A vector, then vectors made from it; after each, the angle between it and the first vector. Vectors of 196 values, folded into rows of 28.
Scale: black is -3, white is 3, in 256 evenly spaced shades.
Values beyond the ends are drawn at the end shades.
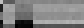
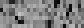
orthogonal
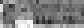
nearly opposite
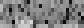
partly opposed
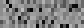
orthogonal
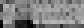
nearly parallel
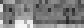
nearly opposite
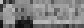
nearly parallel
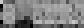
nearly parallel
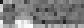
nearly opposite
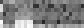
nearly opposite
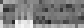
nearly opposite
